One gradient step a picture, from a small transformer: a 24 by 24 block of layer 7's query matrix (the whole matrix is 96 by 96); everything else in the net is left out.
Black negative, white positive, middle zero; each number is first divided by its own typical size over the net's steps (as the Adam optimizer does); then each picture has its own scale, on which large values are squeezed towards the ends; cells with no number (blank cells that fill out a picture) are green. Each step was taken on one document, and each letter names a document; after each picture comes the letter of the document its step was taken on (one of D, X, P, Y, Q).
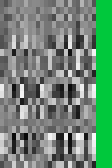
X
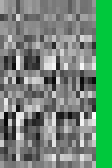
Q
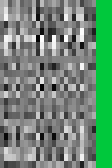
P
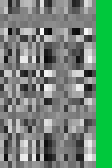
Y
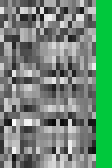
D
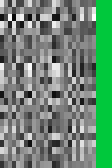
Q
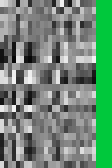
Q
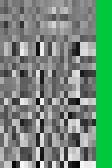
X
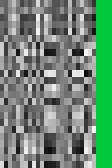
Y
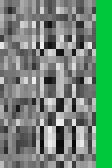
D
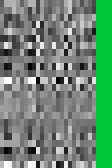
P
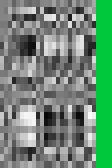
D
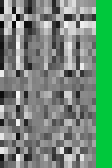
Q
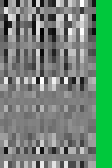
P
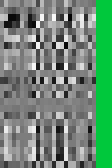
P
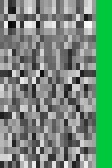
X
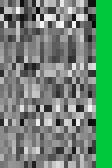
D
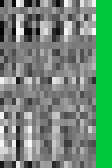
Q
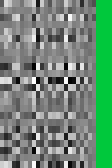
P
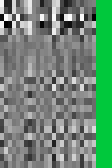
Q
